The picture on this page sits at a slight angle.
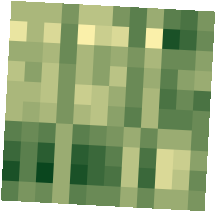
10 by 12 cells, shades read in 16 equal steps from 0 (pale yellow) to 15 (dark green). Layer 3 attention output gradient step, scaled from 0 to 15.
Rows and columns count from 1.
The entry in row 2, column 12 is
9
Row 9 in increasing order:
2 4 4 6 9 10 11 12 12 14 14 15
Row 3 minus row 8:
-6 -4 -8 3 -8 -5 -4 4 -6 7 6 0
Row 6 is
5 6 5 8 5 4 7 10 5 10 10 9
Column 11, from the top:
11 12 9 7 9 10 6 3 4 6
